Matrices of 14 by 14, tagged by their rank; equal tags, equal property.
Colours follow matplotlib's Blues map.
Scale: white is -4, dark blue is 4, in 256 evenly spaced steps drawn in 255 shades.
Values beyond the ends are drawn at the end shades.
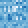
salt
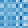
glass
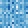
salt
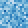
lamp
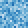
lamp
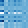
glass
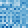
salt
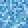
lamp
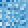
salt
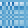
glass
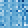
salt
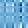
glass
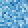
lamp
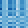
glass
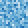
lamp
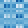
glass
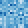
salt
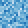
lamp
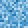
lamp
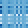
glass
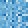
salt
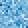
lamp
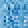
salt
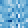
salt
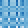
glass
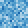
lamp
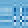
glass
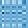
glass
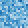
lamp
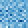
salt
